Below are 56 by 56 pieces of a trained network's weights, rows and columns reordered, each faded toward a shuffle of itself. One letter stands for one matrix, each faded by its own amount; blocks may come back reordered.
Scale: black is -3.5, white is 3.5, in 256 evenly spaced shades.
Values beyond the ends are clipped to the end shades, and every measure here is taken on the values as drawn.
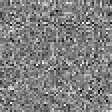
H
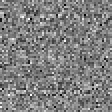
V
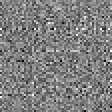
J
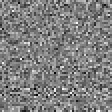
V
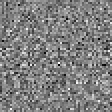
V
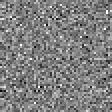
V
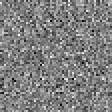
V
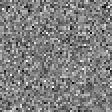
H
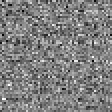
V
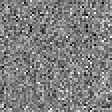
H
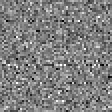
V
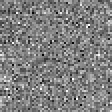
H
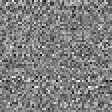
J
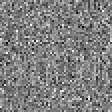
H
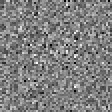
J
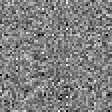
J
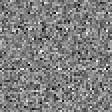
V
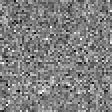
H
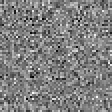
H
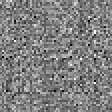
J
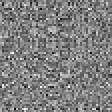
J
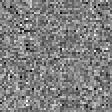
J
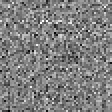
H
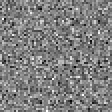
H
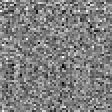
H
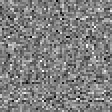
V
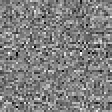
V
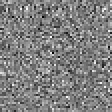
H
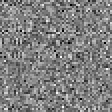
V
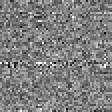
J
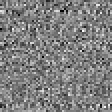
V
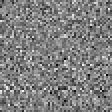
V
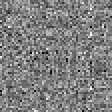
J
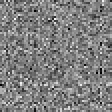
H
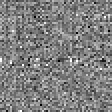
J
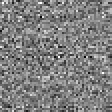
J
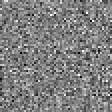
H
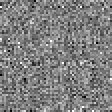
J
